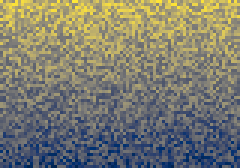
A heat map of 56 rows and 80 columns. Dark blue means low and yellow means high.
Grain: fine. Odd rows or columns: none. Slope: up to the top.
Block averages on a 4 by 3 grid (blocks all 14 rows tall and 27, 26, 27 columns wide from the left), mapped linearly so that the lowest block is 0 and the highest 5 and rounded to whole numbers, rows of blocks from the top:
555 / 333 / 222 / 000
